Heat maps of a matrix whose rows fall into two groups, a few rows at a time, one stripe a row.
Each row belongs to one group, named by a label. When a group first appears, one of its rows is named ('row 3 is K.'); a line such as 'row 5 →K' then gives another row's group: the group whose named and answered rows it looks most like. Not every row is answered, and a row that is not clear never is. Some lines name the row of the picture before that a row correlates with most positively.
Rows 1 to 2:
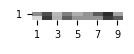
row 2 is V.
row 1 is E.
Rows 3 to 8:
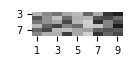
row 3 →V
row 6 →V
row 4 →E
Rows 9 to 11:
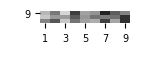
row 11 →E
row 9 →E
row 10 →V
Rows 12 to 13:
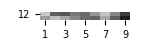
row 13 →V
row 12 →V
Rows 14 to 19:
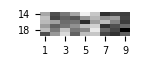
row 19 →E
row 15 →V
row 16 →V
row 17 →E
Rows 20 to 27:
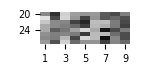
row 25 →V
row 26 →E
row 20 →E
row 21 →V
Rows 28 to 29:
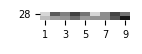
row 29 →V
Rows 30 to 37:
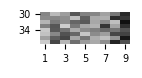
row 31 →V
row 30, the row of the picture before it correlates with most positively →29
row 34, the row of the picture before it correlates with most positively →29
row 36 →V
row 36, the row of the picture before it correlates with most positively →29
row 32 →V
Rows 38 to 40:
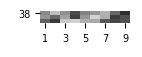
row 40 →E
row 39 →V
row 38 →V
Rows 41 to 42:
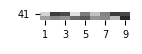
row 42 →V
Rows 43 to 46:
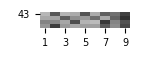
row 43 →V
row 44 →V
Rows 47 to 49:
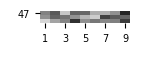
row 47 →V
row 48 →E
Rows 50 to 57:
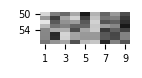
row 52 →V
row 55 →E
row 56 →E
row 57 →E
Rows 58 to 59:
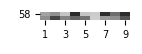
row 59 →V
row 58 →E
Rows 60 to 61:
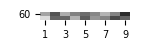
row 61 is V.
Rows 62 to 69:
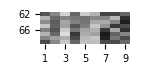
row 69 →E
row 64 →V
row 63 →V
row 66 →E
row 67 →E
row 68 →E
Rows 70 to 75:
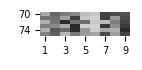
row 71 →E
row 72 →V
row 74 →V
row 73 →E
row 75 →E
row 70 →E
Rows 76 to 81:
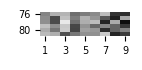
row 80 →E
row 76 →V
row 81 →V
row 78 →E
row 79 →V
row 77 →E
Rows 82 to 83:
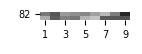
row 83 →E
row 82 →V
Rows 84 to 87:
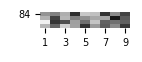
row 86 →V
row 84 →E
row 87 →V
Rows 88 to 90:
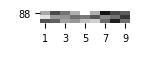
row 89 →V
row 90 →E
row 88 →E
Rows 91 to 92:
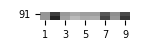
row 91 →E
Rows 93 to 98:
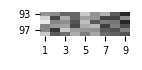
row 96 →E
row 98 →V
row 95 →V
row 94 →E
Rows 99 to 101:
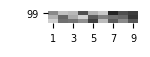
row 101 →V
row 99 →E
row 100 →V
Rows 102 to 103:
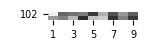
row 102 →V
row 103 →E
